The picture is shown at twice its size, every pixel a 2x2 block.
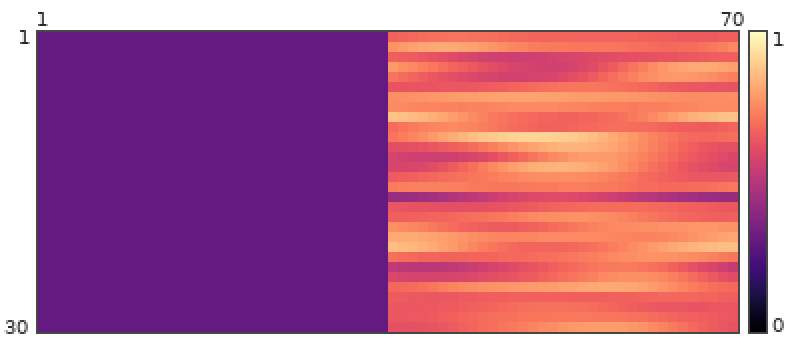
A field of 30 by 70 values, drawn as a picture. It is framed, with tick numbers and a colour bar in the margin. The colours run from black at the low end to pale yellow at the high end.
It is made of 1 by 2 panels. Panel 1,1: low, flat. Panel 1,2: high, streaked across.
